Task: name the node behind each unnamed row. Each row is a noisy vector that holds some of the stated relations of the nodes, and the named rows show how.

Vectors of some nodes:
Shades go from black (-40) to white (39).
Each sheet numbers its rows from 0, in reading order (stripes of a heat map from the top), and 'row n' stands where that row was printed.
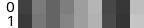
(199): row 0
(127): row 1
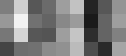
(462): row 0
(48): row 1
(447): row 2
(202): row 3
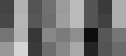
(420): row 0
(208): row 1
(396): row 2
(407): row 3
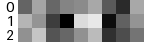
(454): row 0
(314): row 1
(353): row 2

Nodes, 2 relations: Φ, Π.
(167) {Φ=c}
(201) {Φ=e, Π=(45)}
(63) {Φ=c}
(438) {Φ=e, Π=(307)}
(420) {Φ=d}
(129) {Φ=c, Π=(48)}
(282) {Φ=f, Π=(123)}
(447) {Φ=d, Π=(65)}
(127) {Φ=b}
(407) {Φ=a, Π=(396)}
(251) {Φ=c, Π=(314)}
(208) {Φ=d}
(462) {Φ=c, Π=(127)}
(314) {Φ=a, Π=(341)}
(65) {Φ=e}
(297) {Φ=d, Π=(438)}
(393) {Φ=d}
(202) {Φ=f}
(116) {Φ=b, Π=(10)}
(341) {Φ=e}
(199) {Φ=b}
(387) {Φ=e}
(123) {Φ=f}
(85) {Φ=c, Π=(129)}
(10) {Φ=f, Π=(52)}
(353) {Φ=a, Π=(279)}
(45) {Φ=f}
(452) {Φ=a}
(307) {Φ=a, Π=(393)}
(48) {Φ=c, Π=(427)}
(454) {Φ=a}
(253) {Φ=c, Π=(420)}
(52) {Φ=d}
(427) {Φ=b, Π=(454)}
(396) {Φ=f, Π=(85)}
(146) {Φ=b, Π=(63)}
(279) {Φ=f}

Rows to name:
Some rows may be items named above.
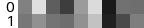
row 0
(297)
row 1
(282)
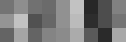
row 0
(282)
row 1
(353)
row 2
(454)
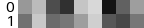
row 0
(251)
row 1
(52)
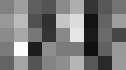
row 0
(201)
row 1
(251)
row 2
(438)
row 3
(85)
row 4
(452)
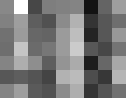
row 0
(129)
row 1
(201)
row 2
(146)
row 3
(52)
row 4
(427)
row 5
(341)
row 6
(201)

